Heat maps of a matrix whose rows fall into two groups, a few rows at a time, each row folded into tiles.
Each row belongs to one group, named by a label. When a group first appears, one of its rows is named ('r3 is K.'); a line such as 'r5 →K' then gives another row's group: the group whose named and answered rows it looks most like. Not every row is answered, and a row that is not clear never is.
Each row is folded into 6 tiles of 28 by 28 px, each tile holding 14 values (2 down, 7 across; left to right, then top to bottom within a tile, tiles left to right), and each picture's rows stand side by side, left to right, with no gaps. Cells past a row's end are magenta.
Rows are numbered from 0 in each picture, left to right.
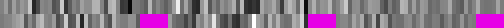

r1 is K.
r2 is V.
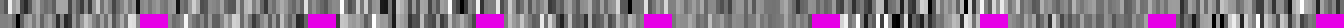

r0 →K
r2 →V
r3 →V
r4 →V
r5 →V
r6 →V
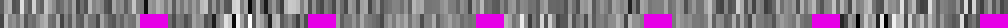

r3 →V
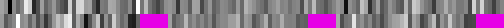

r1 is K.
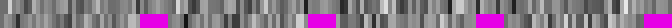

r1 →K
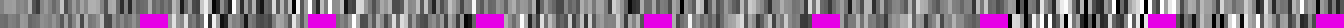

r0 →V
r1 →V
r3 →V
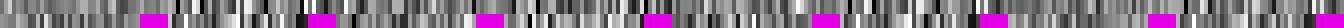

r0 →V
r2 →K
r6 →V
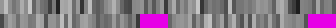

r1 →V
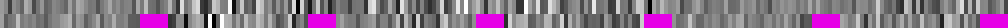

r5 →V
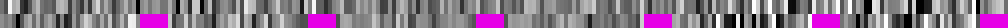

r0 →K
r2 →V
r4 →V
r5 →K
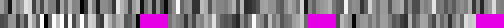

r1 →K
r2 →K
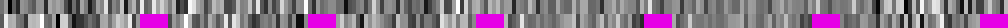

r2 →V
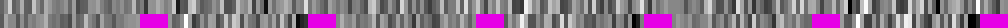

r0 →K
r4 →V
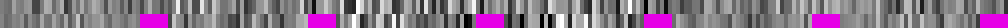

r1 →K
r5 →V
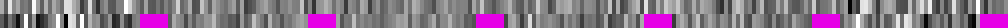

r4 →V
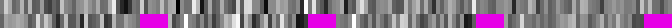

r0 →V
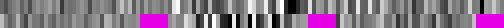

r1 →V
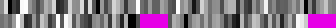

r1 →K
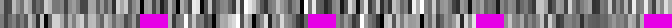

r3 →V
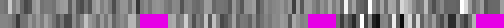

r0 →K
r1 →V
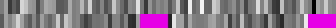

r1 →K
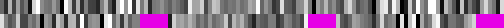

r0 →V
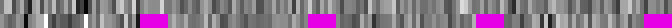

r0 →K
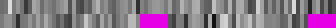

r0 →K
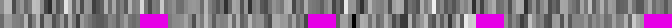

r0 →V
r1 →V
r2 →K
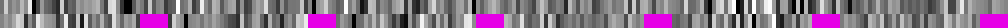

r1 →K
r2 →K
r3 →V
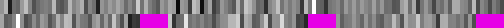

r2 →V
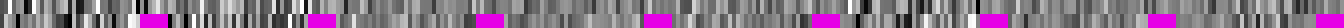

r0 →K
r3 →K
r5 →K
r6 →K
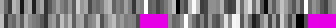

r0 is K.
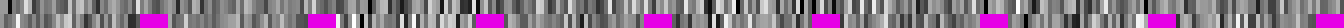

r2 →V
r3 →V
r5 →K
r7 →V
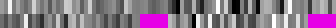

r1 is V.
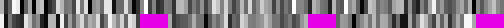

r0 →K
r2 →K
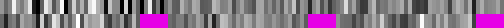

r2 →K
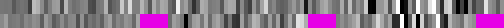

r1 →K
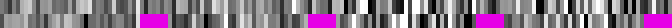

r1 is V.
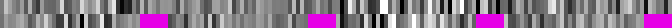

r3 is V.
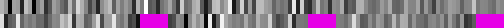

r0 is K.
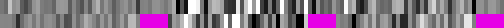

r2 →K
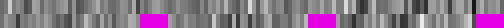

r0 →K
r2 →K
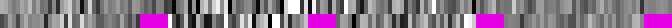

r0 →V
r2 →K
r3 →K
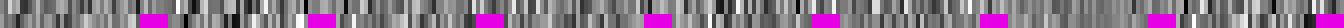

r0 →K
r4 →V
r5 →V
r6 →V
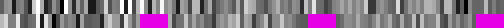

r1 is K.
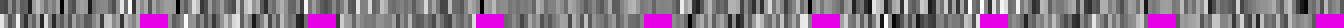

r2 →K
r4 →K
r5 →V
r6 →K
